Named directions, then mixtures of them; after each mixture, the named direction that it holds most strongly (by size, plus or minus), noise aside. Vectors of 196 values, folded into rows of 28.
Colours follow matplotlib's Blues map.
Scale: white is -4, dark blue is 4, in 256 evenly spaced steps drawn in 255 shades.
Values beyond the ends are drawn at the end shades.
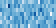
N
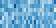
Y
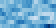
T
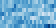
T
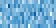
N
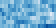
T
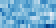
T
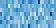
N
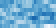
T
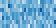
Y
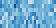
Y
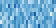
N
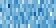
N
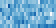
N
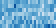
Y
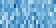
Y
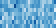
Y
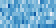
N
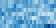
T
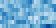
T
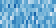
N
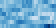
T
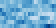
T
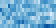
T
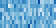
Y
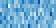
N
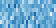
N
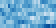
T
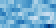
T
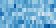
T
